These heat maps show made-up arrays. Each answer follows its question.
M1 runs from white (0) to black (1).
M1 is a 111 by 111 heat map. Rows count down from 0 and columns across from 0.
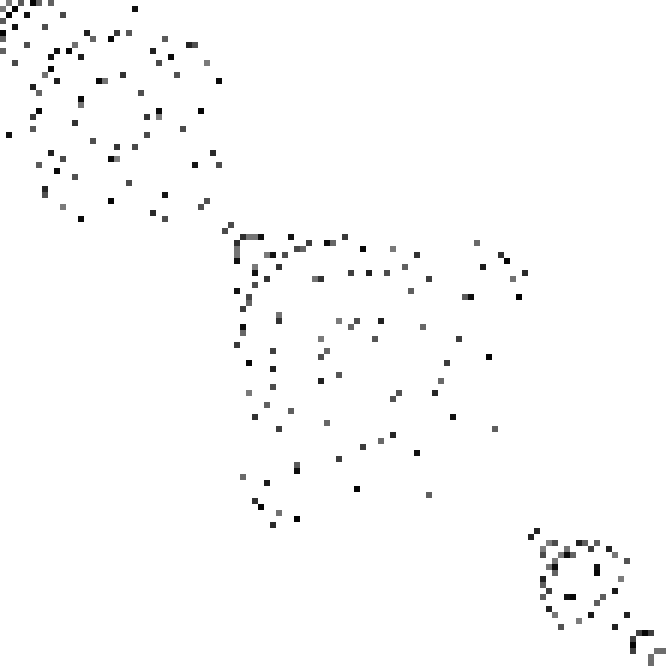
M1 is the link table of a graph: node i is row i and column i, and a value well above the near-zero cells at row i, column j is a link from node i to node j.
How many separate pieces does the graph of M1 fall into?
6
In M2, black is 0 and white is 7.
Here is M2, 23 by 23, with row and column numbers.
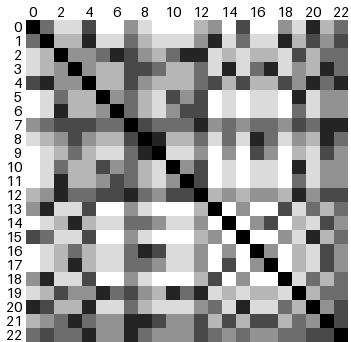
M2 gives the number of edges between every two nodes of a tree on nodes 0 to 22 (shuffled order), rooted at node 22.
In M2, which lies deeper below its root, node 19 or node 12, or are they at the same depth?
node 19
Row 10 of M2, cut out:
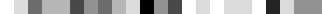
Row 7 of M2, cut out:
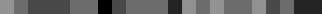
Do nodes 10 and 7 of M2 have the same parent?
no
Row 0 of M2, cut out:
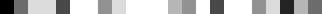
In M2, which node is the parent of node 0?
20
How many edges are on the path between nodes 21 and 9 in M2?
2
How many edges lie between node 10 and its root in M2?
4
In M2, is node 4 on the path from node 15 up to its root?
yes
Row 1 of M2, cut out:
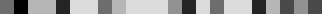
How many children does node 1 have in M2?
2
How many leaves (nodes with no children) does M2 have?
12
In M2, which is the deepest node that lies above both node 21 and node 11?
7
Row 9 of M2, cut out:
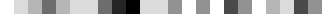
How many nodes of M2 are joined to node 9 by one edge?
1
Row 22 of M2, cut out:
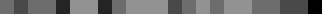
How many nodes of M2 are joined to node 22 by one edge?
2
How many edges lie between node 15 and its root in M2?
3
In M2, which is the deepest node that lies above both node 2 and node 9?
7
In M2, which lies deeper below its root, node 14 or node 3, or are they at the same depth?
node 14
